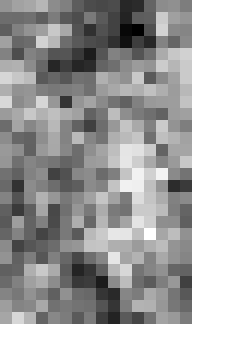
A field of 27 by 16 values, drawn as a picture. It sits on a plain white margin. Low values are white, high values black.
The texture is blotchy. No single row or column stands out from its neighbours. The top middle is the ninth with the highest average. The ninth with the lowest average is the middle right. On average the colour sits 50% of the way up the scale. Neither half mirrors the other. The histogram is bell-shaped.
